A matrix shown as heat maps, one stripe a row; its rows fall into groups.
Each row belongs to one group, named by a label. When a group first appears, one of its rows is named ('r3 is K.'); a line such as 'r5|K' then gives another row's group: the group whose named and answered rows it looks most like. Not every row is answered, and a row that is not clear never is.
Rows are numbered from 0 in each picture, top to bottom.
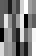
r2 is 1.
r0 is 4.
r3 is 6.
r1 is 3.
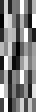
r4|1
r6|6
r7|3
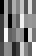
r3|1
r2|3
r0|3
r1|4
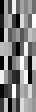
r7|4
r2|3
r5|6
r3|6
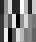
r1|4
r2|3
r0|1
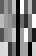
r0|4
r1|6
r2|4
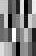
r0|6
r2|4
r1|3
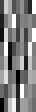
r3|3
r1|4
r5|6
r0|1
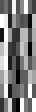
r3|6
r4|6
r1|6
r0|4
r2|1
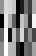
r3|6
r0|6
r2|3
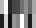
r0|6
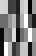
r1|4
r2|4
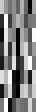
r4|4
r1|3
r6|1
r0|6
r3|4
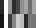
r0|1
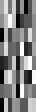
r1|6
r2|3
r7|3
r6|4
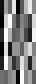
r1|1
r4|1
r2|1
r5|4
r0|4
